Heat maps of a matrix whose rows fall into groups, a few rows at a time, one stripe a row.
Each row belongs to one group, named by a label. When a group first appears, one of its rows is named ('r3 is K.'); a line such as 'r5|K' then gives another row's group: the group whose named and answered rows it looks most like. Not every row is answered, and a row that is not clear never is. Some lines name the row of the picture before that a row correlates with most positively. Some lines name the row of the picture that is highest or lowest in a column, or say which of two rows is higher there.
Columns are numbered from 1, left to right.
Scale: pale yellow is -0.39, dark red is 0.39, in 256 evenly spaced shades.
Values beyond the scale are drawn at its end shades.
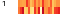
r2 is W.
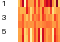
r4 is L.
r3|W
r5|W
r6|W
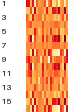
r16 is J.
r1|J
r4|L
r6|L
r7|L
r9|W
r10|L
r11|L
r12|W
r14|J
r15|L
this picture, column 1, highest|1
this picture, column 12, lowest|9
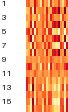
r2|L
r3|W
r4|L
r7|J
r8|L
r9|W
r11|W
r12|J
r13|J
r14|J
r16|J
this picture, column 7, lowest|3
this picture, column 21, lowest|6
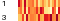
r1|J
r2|J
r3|L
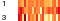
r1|J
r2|W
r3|J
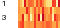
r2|W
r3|W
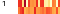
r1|J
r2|L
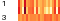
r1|J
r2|J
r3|L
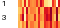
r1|J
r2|L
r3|L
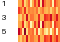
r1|W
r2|J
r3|L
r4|W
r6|L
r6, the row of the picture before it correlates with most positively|4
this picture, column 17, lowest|5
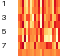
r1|W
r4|W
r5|J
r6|J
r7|L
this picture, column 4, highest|6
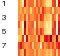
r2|W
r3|J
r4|J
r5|J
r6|L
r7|W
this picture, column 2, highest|7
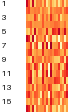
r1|J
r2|W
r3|W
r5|L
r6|J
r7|W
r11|W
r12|L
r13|J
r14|W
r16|J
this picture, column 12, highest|13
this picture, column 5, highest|5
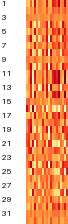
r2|L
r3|W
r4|W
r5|L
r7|L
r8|W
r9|W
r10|W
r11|L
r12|L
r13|W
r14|L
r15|W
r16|J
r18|L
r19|W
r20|W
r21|J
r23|J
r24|W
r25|J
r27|W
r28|J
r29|W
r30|L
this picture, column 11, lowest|16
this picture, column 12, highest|21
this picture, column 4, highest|16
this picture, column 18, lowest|13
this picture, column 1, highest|16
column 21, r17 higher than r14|Yes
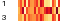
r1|J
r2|L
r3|J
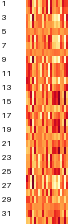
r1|W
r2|W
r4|J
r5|W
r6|J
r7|J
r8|L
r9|J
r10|W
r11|W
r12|J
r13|W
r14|L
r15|L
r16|J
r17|W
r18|L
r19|L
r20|J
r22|L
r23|W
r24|W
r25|L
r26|J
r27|J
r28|W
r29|J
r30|L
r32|L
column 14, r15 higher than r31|Yes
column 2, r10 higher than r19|Yes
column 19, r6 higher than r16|No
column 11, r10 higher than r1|No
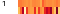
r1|W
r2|L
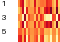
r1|L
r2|L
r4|L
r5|J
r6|J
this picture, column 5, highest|2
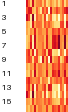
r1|J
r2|W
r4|J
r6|L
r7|L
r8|J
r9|W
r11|L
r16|L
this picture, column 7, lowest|9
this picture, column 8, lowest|9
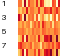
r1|J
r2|L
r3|J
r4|W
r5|W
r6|L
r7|W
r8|L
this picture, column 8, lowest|7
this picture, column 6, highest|1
